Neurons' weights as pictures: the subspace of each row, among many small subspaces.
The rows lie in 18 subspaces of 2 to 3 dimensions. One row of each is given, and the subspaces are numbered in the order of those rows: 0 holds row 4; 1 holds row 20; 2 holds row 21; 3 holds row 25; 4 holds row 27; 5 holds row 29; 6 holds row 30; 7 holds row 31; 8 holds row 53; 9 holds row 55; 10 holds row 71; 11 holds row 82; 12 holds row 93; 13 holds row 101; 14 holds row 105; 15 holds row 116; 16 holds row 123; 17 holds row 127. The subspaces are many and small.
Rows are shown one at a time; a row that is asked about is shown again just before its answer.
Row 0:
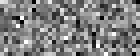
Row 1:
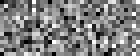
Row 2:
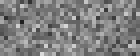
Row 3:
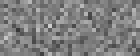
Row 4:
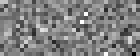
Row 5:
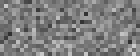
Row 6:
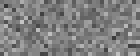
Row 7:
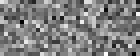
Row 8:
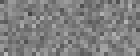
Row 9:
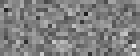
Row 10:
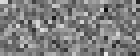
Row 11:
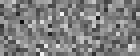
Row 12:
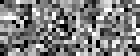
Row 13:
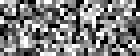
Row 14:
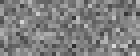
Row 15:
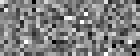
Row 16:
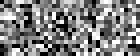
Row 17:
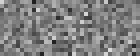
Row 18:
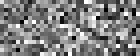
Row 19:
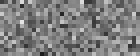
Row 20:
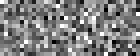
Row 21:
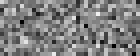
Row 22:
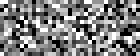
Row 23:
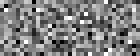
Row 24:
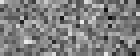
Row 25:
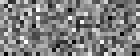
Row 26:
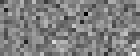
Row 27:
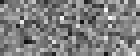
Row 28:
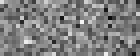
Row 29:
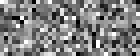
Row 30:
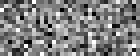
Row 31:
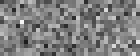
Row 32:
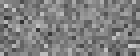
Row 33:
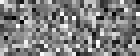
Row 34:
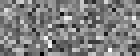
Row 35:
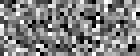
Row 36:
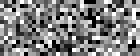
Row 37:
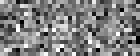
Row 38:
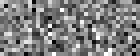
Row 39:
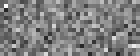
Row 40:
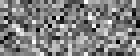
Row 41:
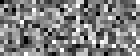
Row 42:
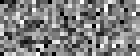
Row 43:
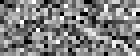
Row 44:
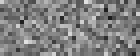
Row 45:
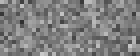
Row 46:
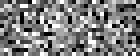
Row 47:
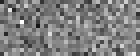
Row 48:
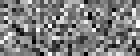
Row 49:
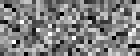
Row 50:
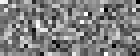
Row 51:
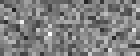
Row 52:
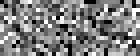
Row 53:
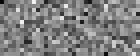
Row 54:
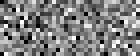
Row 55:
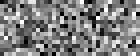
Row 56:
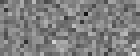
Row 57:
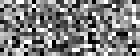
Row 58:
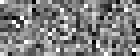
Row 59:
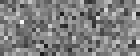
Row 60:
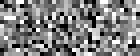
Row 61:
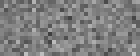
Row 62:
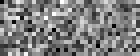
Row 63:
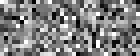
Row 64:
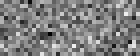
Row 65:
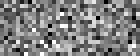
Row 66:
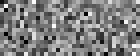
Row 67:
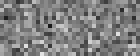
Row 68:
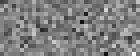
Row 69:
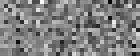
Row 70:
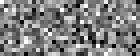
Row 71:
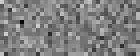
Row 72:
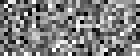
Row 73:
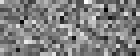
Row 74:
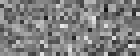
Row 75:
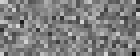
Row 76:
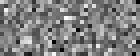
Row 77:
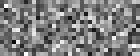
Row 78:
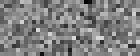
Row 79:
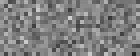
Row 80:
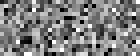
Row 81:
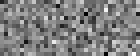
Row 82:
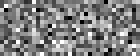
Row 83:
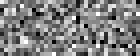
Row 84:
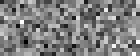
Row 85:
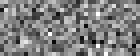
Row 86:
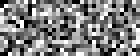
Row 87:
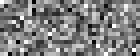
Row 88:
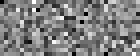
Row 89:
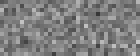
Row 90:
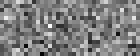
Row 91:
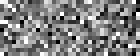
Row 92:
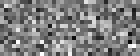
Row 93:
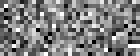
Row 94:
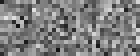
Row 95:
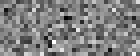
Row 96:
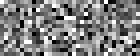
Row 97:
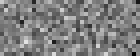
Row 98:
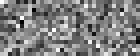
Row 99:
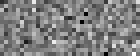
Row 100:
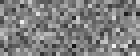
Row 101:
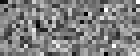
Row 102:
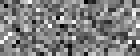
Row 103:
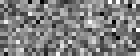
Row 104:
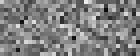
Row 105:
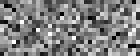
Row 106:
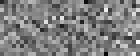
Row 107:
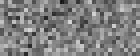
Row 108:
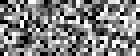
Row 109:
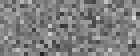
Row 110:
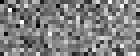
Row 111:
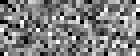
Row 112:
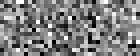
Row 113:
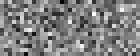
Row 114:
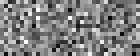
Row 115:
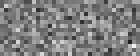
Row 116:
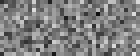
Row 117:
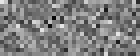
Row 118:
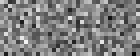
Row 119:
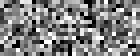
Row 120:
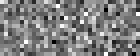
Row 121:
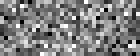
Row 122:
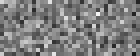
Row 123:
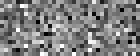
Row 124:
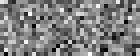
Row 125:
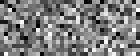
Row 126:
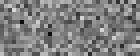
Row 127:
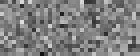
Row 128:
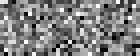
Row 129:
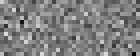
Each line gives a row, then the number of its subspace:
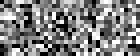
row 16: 6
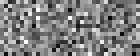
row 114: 3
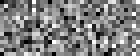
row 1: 15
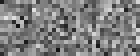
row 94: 6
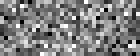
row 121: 7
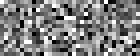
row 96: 8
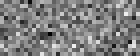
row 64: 2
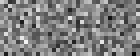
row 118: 3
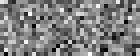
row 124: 10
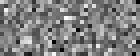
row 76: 17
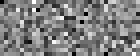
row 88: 8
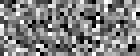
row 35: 15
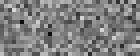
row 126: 10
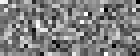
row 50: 13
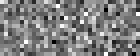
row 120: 1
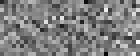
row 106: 0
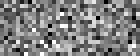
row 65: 9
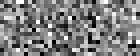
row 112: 5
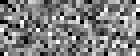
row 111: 14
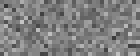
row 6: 12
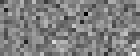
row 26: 1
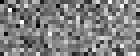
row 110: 10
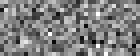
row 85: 2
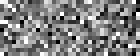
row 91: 14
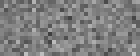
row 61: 9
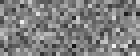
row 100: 2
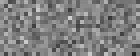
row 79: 3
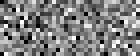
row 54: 12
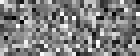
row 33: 5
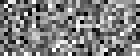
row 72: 3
